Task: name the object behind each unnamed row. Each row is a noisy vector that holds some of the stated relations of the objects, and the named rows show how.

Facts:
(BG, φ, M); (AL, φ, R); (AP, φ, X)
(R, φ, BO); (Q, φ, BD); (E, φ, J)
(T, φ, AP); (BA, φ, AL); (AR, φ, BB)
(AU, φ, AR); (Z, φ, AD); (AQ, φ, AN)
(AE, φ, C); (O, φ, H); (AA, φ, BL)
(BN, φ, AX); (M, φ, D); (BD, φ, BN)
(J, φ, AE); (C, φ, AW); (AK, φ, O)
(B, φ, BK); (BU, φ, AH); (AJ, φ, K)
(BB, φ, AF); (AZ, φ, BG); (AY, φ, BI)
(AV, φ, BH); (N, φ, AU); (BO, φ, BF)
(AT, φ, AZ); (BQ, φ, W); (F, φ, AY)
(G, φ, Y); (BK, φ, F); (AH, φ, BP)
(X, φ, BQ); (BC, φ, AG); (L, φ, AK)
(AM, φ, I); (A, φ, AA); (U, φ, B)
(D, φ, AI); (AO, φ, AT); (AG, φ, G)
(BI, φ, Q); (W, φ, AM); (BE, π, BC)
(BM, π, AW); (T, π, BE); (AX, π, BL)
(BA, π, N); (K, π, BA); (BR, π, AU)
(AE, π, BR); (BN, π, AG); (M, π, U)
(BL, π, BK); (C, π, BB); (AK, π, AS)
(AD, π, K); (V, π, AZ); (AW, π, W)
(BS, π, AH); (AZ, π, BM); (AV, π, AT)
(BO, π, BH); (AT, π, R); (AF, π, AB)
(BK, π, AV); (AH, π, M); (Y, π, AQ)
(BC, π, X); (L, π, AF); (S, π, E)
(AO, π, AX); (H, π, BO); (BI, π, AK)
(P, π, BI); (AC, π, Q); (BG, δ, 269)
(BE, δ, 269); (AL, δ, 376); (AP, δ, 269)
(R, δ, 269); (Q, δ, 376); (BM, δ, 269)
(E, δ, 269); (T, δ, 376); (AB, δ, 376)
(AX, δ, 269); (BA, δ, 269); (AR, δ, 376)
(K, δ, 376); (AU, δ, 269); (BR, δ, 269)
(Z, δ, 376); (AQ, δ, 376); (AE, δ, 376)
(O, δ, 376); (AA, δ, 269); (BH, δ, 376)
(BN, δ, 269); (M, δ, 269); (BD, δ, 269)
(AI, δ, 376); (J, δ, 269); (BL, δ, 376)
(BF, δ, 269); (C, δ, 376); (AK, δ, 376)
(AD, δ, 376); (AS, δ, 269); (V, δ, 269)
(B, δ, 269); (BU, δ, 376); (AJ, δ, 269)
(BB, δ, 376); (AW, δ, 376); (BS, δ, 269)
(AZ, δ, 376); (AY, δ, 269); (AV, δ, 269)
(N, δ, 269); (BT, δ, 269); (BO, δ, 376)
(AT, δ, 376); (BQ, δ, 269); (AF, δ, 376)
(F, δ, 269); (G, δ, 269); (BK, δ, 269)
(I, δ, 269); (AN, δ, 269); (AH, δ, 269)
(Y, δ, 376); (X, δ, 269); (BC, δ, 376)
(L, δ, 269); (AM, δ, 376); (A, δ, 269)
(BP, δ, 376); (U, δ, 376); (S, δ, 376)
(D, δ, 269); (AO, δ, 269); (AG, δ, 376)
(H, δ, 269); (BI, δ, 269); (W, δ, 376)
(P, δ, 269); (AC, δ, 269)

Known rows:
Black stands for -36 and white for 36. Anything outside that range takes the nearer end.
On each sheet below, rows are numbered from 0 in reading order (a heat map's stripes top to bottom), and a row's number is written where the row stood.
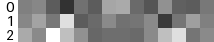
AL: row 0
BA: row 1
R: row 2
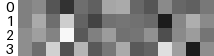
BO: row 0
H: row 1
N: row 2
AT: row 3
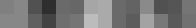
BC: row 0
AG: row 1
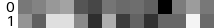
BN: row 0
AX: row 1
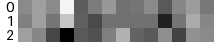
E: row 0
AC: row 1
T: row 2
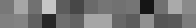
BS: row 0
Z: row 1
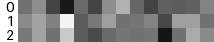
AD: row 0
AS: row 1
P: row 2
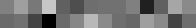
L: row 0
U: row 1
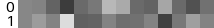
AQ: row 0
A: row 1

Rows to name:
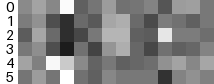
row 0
AU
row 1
K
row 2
W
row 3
Y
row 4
AV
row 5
BG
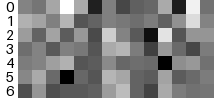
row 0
AO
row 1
AP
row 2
BL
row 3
AI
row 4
BD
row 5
AM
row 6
AW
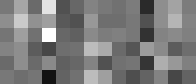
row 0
BM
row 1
I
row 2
M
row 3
BH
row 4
B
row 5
Q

